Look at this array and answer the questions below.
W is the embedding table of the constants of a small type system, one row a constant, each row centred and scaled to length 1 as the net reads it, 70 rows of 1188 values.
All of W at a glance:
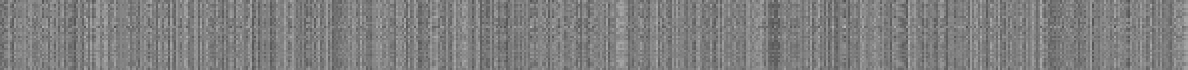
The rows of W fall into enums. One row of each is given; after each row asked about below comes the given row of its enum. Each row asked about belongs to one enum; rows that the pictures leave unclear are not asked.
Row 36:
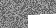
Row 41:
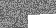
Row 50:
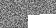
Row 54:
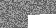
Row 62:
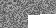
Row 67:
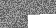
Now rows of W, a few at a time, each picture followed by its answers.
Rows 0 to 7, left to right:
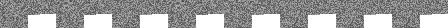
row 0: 36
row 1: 62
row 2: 67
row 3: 62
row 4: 54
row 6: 67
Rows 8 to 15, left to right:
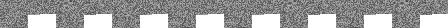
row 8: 67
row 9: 62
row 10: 36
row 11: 41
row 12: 41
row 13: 62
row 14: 41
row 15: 62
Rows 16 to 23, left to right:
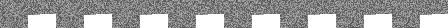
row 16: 36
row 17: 36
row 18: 67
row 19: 54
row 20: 54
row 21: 67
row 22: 41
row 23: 41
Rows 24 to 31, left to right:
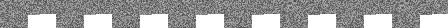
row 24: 54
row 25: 67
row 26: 50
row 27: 50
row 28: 41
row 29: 62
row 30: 67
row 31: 62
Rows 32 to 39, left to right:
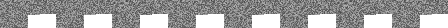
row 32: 54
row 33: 67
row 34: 62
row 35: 54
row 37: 36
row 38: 62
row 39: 54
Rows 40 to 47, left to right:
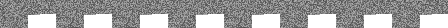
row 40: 36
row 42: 41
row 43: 67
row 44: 41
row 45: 54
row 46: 67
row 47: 54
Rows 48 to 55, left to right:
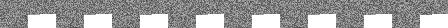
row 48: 67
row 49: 41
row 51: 36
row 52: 54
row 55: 62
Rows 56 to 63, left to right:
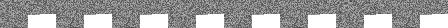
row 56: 54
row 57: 41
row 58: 41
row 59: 36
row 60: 67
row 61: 41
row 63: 41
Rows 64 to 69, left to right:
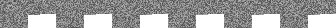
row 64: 62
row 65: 41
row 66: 36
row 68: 54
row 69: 36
